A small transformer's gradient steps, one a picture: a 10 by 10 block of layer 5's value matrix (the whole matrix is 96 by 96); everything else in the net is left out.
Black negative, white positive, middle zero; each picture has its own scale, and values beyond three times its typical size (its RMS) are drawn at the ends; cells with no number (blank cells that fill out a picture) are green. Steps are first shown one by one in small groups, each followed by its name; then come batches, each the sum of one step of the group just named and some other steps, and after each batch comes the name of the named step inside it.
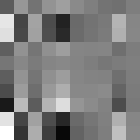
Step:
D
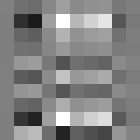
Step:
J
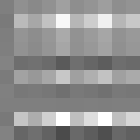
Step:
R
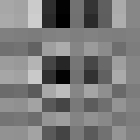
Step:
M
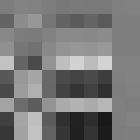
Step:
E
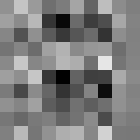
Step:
M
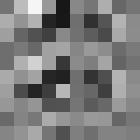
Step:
M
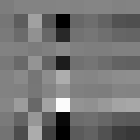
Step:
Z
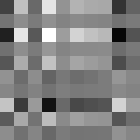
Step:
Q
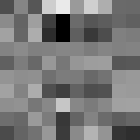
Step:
Z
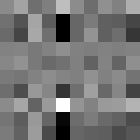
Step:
Z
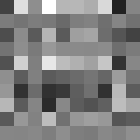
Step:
Q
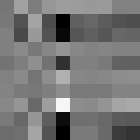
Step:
Z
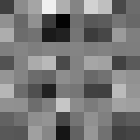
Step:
Z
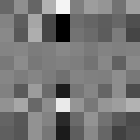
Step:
Z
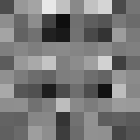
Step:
Z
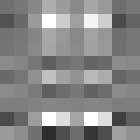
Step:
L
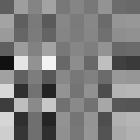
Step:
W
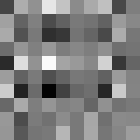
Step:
W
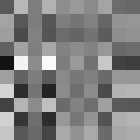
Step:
W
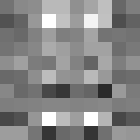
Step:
L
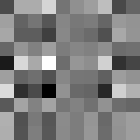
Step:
W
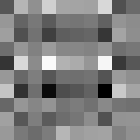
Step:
W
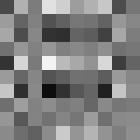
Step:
W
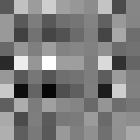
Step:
W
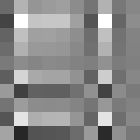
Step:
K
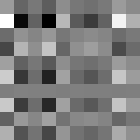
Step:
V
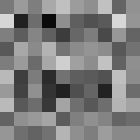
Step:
V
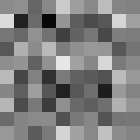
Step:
V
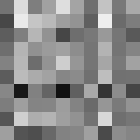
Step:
K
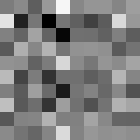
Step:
V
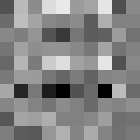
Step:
K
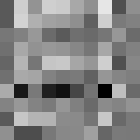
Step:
K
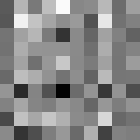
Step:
K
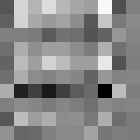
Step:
K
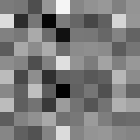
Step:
V
